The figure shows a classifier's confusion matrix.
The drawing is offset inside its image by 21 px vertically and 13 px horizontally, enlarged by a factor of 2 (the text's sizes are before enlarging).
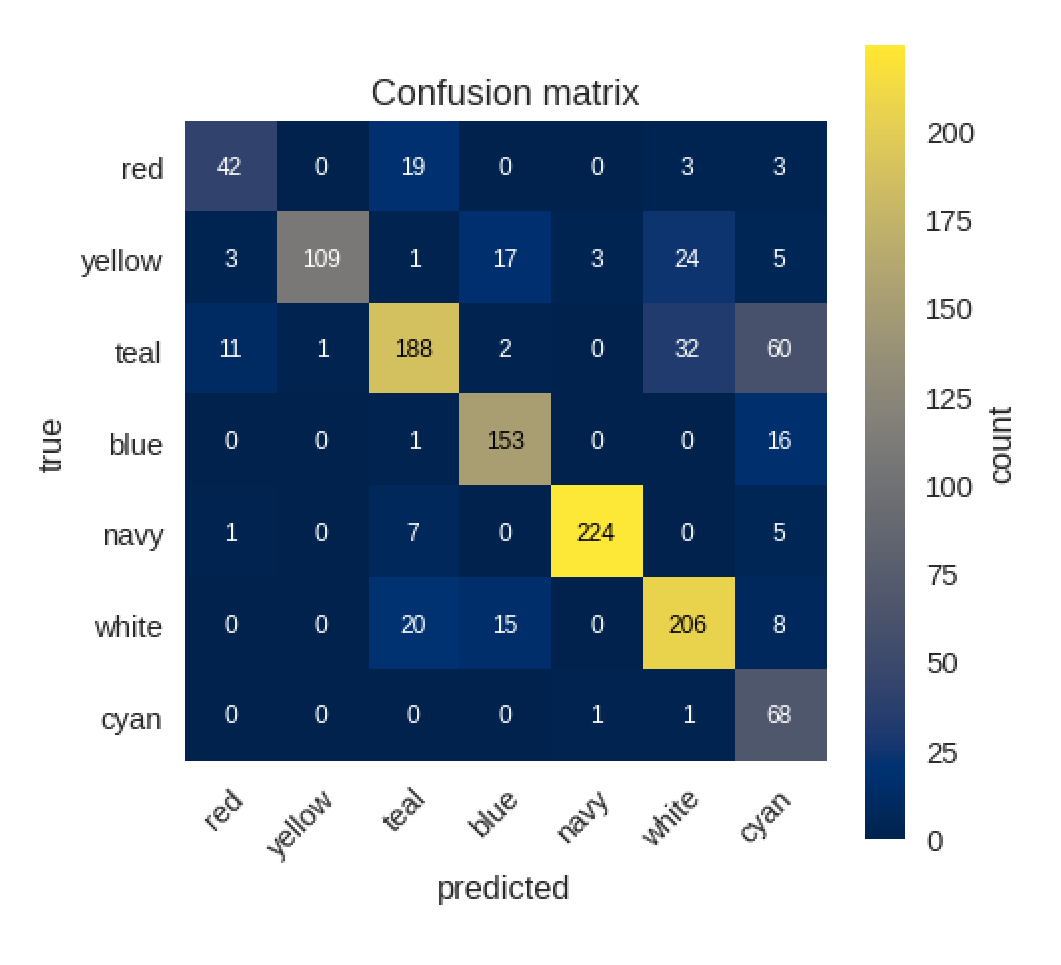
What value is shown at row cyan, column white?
1
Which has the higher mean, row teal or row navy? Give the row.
teal
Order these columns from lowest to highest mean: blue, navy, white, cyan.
cyan, blue, navy, white
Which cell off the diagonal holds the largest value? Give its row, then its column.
teal, cyan
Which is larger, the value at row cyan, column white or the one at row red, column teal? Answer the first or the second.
the second
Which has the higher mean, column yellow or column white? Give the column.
white
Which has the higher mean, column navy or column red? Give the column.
navy
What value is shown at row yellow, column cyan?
5
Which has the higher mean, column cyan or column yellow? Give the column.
cyan
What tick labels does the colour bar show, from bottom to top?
0, 25, 50, 75, 100, 125, 150, 175, 200
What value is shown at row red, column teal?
19
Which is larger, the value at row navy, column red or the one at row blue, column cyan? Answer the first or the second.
the second
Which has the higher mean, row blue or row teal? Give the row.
teal
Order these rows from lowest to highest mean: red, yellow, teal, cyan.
red, cyan, yellow, teal
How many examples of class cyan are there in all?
70
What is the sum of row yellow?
162
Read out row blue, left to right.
0 0 1 153 0 0 16
